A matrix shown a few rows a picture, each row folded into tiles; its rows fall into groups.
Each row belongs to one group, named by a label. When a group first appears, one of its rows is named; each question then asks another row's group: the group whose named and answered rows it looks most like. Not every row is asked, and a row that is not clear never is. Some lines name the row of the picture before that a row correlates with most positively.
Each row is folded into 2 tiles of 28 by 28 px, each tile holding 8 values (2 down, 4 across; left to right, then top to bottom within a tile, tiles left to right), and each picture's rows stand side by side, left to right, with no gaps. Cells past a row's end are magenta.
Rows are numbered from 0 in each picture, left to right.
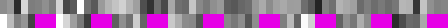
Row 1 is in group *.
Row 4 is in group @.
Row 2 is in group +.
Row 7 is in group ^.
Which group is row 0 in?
*
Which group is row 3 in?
*
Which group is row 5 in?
+
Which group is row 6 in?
+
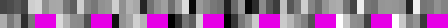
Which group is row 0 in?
@
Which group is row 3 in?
^
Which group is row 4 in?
^
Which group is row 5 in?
*
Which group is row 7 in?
*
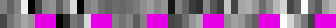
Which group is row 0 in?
+
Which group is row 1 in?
^
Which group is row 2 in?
@
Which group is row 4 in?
*
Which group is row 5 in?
*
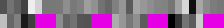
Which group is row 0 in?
@
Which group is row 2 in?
*
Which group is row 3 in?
^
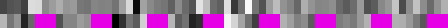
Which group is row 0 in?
@
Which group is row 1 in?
+
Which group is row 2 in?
^
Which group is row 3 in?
@
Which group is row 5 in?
*
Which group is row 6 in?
+
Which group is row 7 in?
*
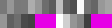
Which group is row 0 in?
@
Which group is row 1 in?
*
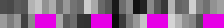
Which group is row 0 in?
@
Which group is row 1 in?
@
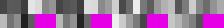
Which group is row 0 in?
@
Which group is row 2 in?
*
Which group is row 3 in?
*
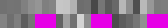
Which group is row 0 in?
@
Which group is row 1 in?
+
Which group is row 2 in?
^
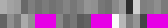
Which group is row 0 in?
+
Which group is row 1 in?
@
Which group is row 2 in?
*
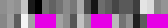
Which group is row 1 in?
+
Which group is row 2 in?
@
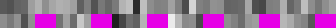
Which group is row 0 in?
@
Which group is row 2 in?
^
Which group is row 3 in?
*
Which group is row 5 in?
*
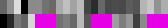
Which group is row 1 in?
+
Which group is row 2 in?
@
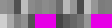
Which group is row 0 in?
*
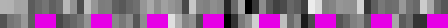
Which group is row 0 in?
+
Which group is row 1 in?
^
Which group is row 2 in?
@
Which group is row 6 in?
+
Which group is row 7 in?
@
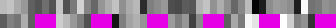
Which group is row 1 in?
*
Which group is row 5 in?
*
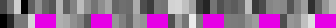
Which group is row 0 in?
^
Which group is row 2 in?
+
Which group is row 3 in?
+
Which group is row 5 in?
+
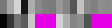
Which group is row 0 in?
^
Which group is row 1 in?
*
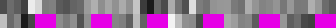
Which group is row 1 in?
@
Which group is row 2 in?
+
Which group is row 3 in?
*
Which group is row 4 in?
*
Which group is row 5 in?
@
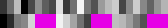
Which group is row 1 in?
*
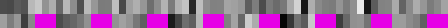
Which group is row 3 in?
^
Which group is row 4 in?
+
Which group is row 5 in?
^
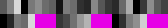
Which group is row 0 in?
^
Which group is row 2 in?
^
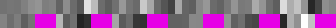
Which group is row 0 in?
@
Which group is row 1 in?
@
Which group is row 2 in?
@
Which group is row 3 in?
^
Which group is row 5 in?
+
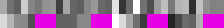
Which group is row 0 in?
*
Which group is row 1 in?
^
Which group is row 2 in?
*
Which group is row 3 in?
^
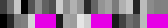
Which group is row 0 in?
^
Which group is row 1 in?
+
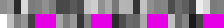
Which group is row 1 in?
@
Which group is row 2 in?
^
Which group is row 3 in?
@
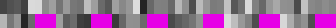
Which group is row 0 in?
@
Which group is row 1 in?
@
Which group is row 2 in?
+
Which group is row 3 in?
^
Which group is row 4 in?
*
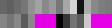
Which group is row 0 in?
@
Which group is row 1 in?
^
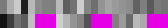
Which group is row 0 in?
^
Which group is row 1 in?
*
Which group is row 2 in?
+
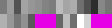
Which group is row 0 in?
*
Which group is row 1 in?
+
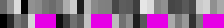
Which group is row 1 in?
^
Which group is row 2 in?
@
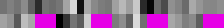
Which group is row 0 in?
+
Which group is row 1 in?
^
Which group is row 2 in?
+
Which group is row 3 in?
*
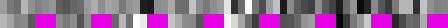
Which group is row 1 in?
@
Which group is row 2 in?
+
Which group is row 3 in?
*
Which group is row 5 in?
^
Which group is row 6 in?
^
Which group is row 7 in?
^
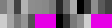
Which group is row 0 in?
*
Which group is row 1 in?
^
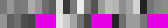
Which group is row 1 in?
*
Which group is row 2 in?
+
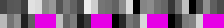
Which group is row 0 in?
@
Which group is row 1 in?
@
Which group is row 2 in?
^
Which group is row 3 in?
^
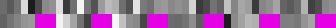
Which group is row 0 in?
+
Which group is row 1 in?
*
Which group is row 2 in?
*
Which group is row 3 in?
+
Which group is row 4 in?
+
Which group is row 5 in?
+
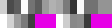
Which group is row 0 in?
*
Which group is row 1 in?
*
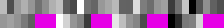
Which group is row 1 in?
*
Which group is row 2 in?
*
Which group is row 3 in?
^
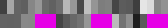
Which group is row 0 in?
^
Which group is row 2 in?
@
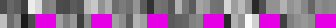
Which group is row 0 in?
@
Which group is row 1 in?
@
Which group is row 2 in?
+
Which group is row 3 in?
^
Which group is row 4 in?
+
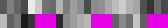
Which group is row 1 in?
+
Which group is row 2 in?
+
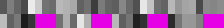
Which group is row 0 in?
@
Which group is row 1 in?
+
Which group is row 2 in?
@
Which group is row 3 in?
+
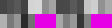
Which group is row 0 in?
@
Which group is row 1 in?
@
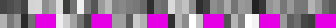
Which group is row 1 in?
*
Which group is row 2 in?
+
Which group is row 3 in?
+
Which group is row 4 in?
+
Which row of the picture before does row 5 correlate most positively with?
0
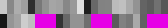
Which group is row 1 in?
+
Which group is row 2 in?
+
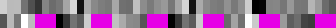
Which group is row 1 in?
^
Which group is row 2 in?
*
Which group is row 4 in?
+
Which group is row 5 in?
@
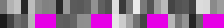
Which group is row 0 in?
^
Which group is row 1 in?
^
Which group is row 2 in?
*
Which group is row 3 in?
@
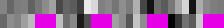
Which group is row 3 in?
^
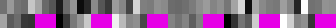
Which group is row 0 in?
@
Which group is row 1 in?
^
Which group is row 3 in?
@
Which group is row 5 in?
*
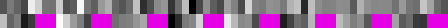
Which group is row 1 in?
*
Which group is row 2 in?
+
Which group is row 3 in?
^
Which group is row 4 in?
*
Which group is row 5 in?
^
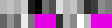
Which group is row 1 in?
+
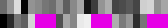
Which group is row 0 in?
^
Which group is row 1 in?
+
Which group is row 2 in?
@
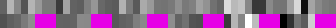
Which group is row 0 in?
^
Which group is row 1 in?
^
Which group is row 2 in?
^
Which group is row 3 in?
@
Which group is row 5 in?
^
